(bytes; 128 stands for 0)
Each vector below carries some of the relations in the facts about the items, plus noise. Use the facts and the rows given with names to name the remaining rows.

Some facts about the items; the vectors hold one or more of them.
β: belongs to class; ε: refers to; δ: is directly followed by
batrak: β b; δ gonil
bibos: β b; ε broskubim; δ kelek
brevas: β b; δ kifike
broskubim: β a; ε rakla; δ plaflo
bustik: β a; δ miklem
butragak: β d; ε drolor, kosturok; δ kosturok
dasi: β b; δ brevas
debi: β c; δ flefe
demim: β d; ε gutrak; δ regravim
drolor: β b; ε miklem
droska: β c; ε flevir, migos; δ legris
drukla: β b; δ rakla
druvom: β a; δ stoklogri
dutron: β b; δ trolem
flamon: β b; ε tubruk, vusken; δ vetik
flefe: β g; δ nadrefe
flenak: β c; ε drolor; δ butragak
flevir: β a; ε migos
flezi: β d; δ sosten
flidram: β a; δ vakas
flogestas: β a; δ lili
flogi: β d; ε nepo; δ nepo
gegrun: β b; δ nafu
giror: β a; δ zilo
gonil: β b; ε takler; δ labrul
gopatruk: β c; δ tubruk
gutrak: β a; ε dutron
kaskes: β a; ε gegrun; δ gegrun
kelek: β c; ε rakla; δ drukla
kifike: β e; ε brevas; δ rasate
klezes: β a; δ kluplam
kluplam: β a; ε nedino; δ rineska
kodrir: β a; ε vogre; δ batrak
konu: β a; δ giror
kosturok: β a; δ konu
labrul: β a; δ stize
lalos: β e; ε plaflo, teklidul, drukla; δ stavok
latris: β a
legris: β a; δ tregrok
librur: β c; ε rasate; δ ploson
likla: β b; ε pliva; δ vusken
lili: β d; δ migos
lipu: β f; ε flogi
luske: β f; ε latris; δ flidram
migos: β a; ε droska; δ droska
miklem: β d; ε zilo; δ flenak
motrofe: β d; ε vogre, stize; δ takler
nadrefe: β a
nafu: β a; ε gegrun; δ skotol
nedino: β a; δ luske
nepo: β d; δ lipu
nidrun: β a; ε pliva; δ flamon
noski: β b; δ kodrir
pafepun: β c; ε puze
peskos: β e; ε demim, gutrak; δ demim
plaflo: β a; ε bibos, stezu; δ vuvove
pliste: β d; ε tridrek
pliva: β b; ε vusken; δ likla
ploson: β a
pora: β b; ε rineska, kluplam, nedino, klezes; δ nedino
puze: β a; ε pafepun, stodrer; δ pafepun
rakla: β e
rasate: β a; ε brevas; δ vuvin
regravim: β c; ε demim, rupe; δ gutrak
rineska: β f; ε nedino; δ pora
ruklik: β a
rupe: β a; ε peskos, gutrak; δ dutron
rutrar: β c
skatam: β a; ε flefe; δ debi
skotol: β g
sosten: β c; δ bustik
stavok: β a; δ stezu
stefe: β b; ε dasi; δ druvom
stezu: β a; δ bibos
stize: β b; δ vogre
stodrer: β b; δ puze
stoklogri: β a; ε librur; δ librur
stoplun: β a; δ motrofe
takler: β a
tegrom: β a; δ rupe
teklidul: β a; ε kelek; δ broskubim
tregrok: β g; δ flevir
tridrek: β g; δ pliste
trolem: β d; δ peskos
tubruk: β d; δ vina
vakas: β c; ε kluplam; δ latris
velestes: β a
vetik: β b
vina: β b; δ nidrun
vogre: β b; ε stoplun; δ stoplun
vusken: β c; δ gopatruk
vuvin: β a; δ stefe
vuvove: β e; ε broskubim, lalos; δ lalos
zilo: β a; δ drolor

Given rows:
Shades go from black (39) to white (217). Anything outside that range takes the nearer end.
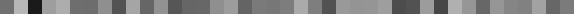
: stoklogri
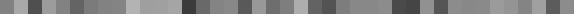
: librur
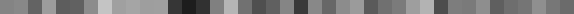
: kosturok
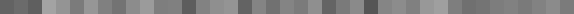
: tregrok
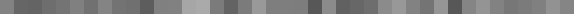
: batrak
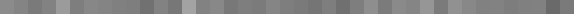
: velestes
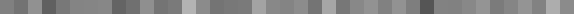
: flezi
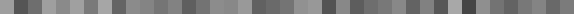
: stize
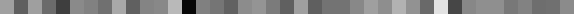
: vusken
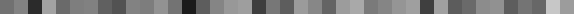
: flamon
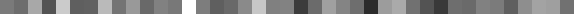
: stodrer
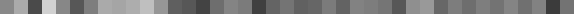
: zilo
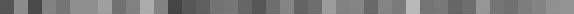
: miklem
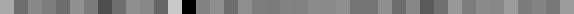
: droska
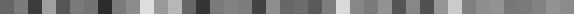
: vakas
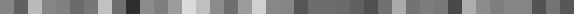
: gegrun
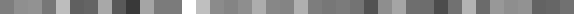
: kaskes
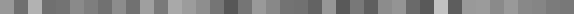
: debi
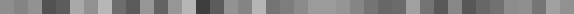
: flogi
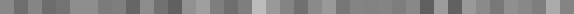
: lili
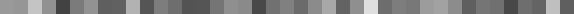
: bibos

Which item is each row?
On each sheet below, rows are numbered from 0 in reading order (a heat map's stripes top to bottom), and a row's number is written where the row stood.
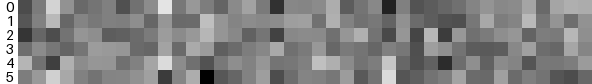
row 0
regravim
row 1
rupe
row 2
pora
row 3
lipu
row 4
motrofe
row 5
drukla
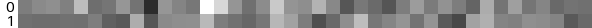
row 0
nafu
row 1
kluplam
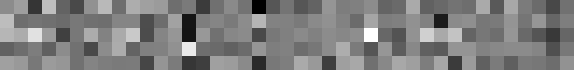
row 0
drolor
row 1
migos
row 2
rakla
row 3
klezes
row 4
nidrun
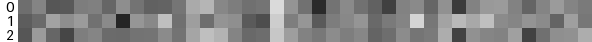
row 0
brevas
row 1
flefe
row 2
kifike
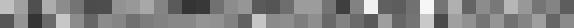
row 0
takler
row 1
rasate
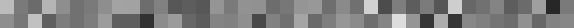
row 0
stoplun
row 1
pliva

